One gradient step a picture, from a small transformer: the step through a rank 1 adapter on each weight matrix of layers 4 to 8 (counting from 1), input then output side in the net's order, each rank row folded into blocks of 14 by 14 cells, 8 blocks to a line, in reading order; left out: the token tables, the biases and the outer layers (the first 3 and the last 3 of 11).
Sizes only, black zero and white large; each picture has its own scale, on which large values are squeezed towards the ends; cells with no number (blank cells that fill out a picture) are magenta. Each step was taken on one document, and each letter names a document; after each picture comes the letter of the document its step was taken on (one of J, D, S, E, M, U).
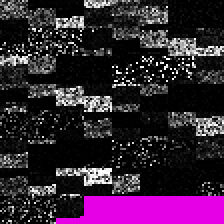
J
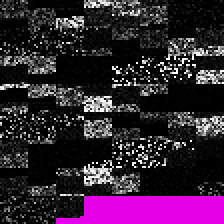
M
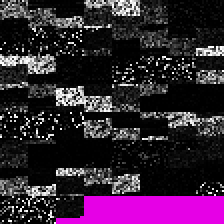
J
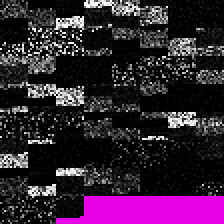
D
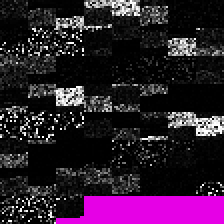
J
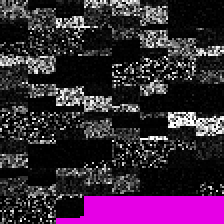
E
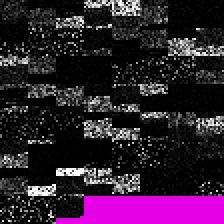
J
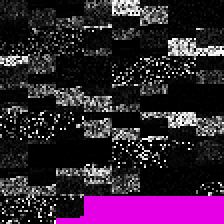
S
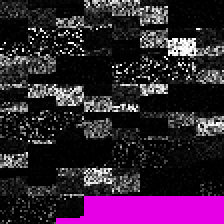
E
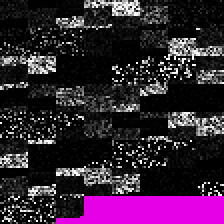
M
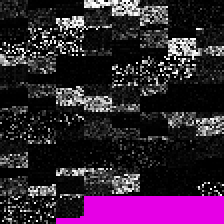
M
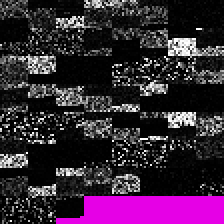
E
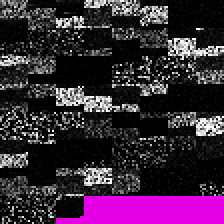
E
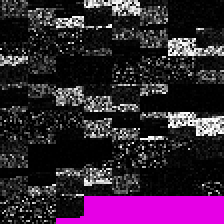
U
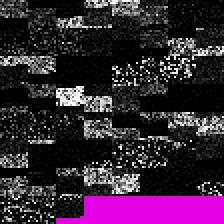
M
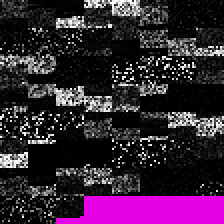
J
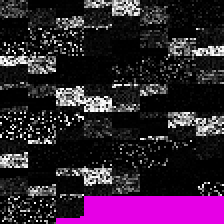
M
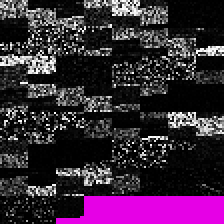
U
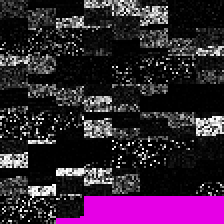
J
